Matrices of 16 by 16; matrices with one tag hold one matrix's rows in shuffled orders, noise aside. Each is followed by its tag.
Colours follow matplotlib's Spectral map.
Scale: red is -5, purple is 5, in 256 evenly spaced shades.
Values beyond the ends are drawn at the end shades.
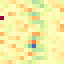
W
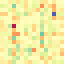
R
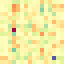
R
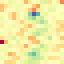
W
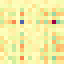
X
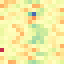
W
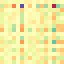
X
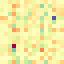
R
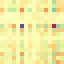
X
